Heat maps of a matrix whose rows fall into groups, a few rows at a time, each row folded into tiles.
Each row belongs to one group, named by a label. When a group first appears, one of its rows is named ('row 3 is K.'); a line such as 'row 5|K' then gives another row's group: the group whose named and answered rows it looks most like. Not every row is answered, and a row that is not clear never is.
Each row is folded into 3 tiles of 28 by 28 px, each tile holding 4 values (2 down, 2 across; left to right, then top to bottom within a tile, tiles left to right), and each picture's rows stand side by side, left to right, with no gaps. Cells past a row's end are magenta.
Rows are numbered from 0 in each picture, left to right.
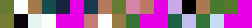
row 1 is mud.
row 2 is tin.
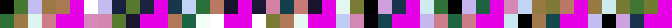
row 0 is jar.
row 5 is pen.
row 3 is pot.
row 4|pen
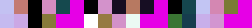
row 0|pen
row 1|pot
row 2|jar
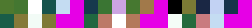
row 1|jar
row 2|pot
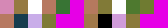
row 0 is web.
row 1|web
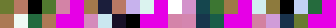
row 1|mud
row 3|pen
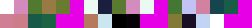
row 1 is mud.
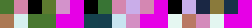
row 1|jar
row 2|pot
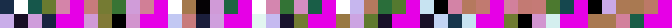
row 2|pen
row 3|pen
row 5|tin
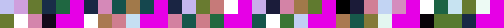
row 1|pot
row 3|tin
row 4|jar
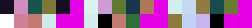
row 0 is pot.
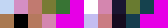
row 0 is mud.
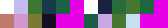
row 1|tin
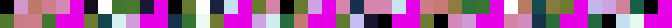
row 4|mud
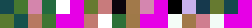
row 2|pot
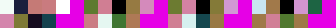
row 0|mud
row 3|pen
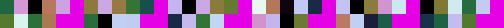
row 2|tin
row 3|pen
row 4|mud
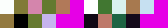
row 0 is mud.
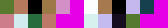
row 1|pen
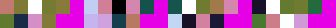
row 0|web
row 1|pen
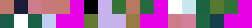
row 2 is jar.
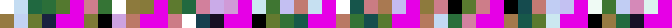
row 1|web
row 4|mud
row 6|jar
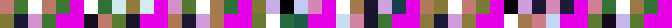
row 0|web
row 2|web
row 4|pen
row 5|web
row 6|pot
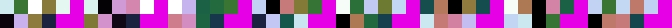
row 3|tin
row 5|pot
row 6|pen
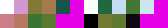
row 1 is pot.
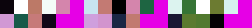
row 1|pen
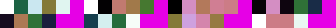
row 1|tin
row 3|pot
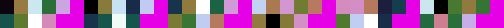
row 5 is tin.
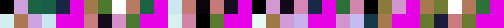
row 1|web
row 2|pen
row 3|pot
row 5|web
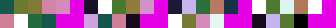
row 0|mud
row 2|pot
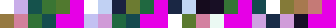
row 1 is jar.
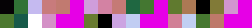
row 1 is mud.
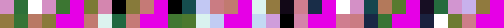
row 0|web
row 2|jar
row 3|pen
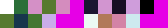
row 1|pot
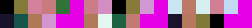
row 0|jar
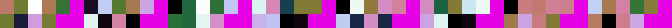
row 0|web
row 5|mud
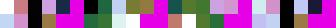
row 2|mud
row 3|pen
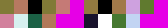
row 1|tin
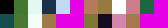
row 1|web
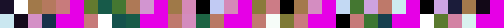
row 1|mud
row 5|pot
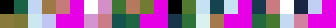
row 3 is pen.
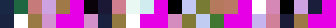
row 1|jar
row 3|pen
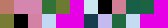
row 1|tin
